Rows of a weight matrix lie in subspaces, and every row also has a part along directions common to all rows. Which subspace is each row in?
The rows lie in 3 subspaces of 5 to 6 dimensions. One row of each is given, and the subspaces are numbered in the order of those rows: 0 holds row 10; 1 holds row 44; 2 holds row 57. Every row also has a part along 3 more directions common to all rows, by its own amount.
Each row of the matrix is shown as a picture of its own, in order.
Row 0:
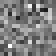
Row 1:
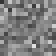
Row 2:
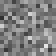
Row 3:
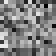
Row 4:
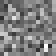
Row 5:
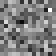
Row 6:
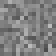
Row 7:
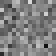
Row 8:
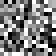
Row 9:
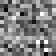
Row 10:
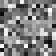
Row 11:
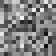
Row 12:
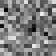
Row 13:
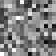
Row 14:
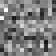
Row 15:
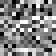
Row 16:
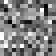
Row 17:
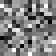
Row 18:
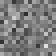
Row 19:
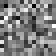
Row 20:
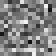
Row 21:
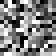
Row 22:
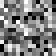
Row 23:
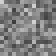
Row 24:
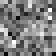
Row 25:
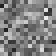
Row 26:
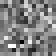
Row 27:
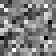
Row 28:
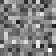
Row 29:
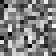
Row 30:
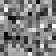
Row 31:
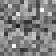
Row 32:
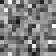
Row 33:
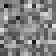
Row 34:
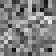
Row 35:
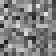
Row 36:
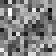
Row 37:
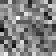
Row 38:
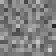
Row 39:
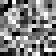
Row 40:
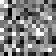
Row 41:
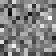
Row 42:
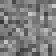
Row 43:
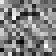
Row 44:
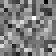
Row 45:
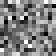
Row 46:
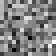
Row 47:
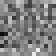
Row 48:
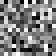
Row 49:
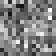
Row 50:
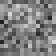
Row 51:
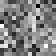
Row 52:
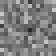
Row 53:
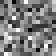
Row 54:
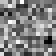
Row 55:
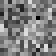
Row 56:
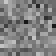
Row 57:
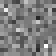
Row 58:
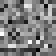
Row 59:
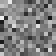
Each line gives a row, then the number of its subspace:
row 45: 1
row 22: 2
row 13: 0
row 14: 2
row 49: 0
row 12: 2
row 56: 1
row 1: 2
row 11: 1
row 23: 2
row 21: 2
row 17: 1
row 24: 0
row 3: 1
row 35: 2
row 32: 2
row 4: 2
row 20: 1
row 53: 2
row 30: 2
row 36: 0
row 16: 1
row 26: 1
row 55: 0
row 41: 0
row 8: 1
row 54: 0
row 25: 1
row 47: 1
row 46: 0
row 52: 2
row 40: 0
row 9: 2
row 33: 0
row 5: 1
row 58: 1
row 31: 1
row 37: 0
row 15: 1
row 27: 1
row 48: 1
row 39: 2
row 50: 0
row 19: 0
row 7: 0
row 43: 0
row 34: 1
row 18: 0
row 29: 0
